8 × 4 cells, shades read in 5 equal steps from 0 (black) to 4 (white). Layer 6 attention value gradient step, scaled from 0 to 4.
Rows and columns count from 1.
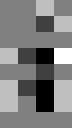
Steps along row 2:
same down up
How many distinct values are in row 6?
3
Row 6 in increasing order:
0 1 3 3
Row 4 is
3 1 0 4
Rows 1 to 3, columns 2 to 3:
2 3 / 2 1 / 2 2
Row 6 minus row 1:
1 -1 -3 1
